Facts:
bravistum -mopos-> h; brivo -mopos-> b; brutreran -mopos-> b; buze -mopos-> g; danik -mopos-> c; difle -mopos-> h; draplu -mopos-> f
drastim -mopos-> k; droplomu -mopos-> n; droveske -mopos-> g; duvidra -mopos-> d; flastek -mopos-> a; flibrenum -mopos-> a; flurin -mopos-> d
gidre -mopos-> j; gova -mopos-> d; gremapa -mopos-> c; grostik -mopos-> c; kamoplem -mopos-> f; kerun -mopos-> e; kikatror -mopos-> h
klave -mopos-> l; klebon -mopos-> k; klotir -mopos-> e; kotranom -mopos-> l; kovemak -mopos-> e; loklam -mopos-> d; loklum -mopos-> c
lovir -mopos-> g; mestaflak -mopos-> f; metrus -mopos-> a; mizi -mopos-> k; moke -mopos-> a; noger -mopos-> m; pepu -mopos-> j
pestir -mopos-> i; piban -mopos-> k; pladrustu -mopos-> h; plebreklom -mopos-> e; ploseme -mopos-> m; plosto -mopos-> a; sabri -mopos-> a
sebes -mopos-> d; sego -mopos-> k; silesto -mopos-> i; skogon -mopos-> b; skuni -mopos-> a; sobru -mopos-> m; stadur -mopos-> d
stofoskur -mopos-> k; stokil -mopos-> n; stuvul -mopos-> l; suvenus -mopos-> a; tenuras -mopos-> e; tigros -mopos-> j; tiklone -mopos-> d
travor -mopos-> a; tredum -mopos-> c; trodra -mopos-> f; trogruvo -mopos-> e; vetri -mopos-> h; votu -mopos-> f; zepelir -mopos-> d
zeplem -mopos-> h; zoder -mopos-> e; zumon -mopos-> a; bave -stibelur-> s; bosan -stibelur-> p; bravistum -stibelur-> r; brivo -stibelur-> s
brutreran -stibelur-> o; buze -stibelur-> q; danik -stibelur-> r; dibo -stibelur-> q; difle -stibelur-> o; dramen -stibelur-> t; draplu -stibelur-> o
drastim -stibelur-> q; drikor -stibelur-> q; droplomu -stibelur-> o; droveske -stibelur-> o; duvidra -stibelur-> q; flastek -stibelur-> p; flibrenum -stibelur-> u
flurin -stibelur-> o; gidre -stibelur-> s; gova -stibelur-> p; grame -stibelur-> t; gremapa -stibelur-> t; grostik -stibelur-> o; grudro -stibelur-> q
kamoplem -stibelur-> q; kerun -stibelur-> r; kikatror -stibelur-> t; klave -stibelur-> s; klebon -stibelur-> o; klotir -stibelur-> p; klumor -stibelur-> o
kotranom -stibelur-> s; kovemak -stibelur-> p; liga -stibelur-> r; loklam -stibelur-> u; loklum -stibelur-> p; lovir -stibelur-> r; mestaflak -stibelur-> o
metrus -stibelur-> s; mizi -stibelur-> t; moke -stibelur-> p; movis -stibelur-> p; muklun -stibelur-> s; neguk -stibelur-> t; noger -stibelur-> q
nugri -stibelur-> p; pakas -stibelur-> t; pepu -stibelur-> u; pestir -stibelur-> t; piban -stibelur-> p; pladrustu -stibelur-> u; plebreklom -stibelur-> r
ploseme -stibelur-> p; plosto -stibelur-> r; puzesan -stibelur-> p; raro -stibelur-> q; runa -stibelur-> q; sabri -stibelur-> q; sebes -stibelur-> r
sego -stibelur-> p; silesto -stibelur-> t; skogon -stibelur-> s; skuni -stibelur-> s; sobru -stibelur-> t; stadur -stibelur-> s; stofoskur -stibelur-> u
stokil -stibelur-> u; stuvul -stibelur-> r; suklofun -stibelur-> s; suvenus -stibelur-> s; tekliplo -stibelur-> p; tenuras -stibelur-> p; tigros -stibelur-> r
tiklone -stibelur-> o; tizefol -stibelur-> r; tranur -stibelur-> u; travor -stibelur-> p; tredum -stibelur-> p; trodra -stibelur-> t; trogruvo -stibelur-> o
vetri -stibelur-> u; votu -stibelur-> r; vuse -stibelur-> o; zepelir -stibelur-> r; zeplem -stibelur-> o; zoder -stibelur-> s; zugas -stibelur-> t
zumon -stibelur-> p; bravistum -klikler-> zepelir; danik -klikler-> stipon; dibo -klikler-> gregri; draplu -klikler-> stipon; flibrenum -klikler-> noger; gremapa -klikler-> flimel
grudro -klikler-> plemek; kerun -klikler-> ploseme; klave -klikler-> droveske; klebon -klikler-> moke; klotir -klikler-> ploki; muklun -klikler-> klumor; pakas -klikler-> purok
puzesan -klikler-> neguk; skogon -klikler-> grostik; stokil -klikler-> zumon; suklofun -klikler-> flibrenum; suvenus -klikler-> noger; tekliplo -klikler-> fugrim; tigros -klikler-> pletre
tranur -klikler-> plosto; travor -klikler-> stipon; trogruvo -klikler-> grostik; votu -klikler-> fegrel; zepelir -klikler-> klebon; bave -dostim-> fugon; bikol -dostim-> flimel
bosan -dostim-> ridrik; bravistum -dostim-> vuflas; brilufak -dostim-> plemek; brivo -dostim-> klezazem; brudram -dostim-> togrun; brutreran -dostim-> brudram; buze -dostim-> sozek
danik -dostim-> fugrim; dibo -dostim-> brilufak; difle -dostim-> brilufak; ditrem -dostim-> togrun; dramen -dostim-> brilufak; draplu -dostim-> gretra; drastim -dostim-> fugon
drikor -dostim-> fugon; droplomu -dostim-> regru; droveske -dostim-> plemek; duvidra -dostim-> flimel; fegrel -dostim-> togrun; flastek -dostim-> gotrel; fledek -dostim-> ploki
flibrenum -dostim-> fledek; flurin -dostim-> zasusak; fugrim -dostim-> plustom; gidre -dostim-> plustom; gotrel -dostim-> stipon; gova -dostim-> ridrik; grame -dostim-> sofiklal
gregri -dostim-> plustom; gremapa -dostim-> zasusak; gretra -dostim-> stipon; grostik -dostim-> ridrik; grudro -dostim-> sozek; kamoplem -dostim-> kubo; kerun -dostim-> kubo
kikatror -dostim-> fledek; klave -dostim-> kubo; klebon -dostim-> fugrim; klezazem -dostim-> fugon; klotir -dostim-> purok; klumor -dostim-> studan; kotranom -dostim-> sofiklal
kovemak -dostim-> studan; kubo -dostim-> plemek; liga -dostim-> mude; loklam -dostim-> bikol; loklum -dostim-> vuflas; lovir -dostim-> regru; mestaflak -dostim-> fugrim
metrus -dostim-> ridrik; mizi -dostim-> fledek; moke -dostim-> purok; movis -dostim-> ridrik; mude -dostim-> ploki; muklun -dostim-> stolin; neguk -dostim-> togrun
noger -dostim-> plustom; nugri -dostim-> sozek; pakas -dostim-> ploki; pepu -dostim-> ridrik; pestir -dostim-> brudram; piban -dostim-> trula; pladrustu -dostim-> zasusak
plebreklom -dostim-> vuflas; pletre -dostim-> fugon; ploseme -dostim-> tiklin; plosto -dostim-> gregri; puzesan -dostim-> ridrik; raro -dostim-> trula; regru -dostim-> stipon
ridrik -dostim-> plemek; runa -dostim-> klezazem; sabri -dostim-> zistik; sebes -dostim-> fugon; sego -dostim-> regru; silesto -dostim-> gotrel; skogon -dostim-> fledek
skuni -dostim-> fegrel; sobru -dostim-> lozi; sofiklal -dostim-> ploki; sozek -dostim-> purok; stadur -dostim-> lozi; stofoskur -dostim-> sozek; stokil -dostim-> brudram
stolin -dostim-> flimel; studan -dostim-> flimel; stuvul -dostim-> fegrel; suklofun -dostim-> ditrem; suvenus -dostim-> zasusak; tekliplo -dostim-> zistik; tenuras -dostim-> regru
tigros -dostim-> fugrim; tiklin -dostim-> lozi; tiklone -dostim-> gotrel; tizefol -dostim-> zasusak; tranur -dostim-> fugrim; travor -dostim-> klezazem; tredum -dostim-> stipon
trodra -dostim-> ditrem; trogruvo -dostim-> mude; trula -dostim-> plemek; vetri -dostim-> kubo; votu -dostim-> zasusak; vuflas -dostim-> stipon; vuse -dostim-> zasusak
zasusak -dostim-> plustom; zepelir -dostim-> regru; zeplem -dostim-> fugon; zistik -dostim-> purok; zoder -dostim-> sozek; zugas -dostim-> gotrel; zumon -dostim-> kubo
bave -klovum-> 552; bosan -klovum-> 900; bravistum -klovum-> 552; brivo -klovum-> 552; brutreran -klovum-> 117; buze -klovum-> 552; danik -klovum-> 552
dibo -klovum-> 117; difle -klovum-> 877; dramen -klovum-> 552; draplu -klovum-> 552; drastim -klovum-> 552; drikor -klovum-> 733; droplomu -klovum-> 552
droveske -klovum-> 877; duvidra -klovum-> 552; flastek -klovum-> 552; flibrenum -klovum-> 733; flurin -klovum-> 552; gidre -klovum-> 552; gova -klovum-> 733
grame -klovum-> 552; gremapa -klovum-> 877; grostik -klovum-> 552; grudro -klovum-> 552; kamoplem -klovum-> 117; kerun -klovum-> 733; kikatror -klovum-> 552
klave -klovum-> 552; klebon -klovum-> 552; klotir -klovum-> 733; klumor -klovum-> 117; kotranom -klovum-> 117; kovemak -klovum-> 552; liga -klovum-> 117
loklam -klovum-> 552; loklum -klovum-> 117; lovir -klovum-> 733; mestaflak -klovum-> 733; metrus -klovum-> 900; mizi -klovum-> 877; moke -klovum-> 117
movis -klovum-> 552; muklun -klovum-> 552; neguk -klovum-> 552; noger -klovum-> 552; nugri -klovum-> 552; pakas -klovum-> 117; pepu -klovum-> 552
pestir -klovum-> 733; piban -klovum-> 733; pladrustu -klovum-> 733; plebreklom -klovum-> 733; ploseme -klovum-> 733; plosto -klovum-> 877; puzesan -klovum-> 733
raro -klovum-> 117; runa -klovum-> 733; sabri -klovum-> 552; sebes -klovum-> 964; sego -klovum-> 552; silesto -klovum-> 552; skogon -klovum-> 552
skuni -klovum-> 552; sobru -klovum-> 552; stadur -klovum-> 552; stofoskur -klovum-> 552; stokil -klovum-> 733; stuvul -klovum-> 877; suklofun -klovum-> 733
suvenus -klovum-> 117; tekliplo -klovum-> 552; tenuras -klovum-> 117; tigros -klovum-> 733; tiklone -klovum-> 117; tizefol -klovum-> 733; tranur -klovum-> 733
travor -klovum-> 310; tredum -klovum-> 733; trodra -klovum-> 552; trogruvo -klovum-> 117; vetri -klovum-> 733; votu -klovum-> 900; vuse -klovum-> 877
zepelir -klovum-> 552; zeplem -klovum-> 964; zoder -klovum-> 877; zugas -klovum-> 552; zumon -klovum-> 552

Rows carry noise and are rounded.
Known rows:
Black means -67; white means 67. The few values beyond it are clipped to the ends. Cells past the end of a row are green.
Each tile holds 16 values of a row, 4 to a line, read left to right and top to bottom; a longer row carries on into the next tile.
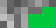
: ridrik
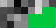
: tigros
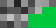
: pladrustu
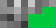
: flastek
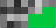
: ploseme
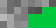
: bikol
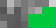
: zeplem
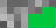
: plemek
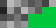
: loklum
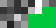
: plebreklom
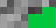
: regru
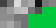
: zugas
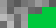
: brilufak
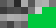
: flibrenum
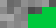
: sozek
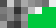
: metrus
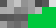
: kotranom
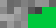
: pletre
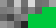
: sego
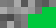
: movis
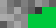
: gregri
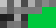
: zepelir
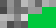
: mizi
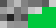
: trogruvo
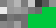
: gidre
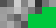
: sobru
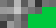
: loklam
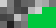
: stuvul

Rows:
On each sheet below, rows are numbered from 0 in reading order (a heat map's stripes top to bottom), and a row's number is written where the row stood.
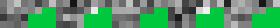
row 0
tiklone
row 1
gova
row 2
duvidra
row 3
votu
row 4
pakas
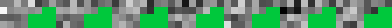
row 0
klave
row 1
pepu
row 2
silesto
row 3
tranur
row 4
draplu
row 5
tredum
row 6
stipon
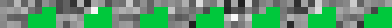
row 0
grudro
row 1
stokil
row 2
buze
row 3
klebon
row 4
pestir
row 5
mestaflak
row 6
noger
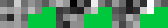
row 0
kovemak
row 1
tizefol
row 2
kerun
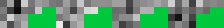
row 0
suklofun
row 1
zoder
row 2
difle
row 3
bravistum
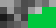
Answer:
sebes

